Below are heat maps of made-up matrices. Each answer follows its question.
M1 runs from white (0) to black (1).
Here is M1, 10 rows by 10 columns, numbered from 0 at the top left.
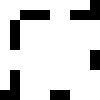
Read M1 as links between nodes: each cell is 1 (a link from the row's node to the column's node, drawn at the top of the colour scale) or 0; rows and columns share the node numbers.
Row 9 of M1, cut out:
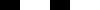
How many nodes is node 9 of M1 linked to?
4
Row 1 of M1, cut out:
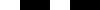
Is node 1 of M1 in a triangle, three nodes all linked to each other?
no
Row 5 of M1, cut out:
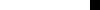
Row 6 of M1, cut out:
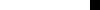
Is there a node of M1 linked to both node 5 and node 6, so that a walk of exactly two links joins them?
yes
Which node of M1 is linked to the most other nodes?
node 1
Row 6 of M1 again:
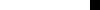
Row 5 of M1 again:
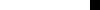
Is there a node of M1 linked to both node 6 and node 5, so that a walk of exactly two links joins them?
yes
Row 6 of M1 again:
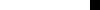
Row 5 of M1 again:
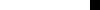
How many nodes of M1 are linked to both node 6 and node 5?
1
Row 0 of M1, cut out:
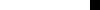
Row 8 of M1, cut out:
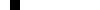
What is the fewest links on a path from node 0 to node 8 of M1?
3
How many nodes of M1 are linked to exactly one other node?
8
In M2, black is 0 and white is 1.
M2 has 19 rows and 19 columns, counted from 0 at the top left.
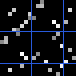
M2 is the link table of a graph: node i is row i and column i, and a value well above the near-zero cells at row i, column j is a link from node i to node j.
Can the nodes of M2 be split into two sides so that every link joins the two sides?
yes
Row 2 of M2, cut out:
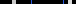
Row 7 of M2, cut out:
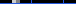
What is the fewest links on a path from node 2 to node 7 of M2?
2
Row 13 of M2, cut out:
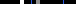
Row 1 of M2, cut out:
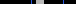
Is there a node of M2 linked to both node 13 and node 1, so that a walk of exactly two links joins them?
yes
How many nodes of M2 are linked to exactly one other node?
4
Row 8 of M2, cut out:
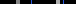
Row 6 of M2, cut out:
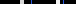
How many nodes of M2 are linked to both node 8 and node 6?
1
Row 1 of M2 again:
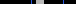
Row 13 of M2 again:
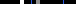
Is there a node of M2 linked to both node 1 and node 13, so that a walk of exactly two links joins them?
yes
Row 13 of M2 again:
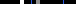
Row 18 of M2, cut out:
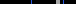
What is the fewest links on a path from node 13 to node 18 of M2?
4
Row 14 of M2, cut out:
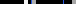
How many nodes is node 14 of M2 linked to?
3
